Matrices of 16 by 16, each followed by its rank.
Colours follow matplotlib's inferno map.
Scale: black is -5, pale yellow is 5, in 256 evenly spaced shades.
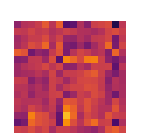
three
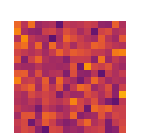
full rank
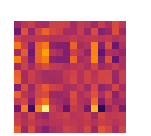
two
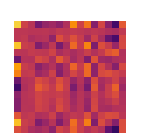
two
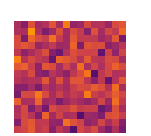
full rank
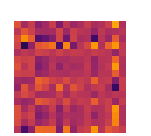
two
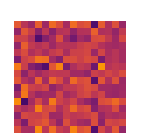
three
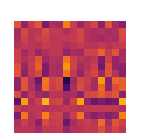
two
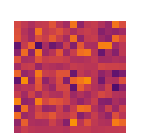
three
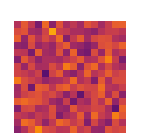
full rank
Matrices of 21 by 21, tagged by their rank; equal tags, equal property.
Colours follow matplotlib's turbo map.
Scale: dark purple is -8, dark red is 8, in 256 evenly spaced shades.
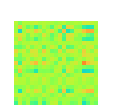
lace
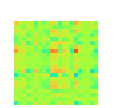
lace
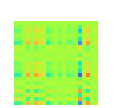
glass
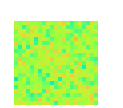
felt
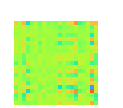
lace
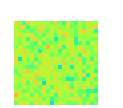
felt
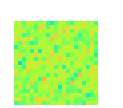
felt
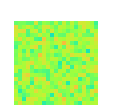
felt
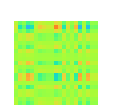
glass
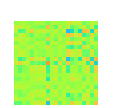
lace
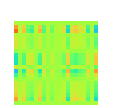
glass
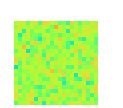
felt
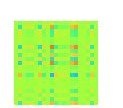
glass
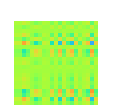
glass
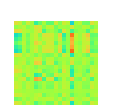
lace
